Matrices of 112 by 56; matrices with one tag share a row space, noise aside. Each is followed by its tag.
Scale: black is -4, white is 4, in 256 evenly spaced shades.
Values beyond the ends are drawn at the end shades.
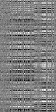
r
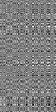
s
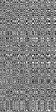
s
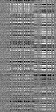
r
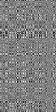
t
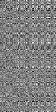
s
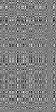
t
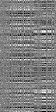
r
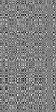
t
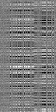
r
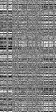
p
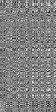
s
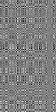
t
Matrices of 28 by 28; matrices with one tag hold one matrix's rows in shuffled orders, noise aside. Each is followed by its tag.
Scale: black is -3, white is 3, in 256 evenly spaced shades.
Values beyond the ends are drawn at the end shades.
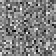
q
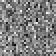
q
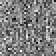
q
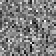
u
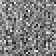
q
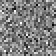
q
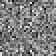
u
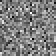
u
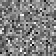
u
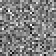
u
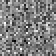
q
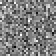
q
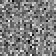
u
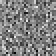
q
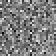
u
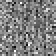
q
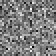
u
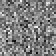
q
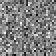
q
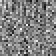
q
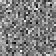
q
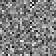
u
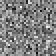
q
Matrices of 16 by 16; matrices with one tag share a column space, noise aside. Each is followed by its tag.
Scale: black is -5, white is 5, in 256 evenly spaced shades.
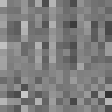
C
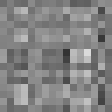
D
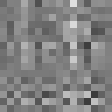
C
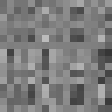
D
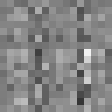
D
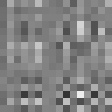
C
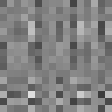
C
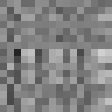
D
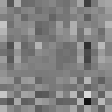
C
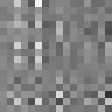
C
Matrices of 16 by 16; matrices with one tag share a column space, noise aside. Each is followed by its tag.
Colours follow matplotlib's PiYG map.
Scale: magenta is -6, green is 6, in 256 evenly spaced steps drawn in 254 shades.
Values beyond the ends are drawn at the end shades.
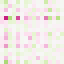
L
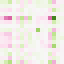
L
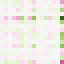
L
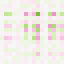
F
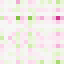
L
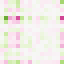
L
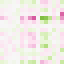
L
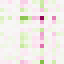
L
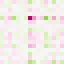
L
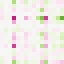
L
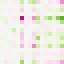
L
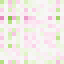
L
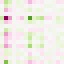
L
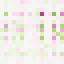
F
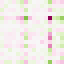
L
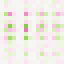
F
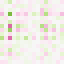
F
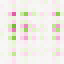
F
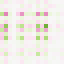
F
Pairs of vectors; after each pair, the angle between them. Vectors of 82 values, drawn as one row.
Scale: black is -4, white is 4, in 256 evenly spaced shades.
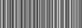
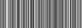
orthogonal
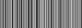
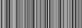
orthogonal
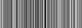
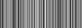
nearly opposite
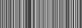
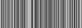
nearly opposite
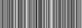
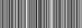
nearly parallel
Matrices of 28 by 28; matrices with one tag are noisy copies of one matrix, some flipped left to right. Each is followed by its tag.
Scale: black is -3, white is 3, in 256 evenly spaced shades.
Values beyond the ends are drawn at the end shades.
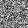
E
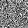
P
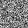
E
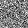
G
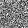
P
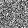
P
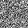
G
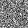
P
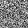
G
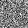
P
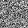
G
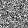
E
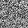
G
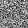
G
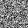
E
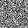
P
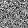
G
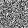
P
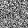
G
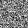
E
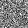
P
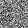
P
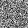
P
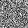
P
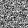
E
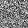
G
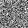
P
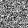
E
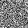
P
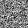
E
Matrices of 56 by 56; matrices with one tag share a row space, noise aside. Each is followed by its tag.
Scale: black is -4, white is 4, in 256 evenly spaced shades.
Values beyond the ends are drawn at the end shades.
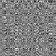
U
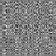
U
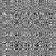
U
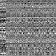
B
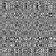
U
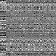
B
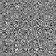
U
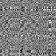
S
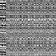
B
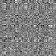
U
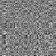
U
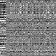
B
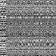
B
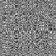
U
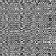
S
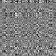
U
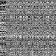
B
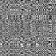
S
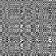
S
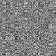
U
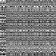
B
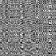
S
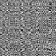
S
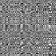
S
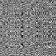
S
